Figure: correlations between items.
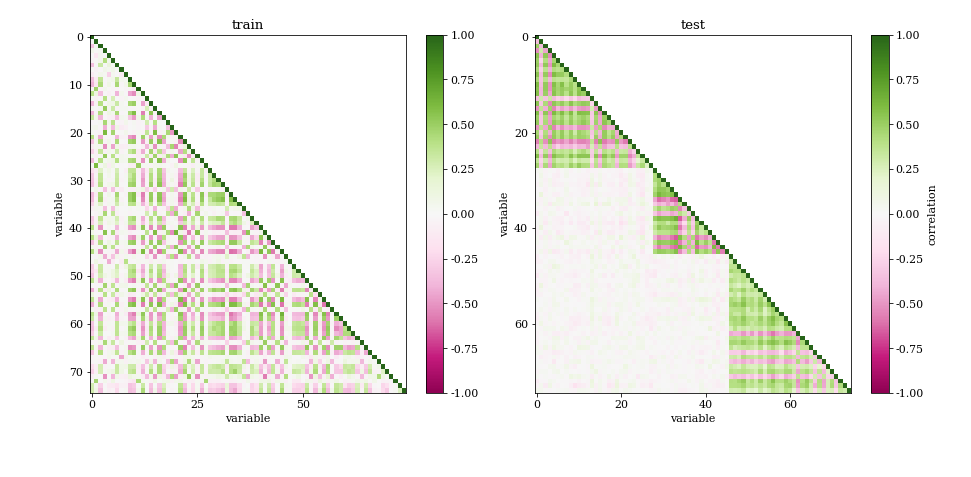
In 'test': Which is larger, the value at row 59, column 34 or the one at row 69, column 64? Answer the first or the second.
the second
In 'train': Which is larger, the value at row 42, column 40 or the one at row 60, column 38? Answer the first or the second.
the first
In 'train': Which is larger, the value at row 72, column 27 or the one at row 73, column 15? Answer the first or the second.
the first
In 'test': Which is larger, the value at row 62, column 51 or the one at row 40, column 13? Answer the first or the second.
the second
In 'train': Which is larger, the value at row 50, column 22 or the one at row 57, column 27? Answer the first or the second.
the first
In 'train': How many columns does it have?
75
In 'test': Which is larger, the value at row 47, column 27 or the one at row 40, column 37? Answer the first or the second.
the first
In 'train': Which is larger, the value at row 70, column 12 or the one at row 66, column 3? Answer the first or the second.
the second
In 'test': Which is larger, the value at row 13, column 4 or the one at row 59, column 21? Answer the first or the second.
the second
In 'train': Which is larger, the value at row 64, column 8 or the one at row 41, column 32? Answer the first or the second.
the first
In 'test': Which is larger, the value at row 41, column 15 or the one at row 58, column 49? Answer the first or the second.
the second
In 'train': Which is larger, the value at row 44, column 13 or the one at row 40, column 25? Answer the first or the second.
the first
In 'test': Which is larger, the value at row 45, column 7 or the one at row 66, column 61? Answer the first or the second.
the first
